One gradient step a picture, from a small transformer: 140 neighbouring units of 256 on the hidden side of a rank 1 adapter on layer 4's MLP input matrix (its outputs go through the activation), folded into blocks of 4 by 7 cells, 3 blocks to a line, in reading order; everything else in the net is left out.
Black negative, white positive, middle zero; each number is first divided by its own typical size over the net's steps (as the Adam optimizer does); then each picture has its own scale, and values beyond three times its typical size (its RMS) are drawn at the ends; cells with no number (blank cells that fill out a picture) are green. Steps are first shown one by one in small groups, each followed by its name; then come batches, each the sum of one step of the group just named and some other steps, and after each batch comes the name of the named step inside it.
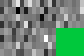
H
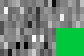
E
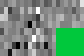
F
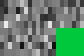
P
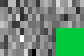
P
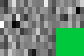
P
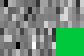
E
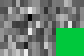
P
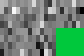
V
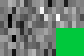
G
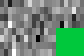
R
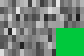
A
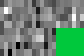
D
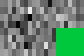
G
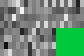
A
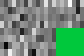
R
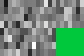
A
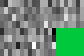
D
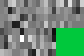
A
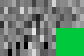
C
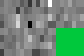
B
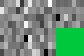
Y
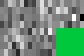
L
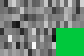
C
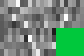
Y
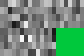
Y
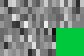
Y
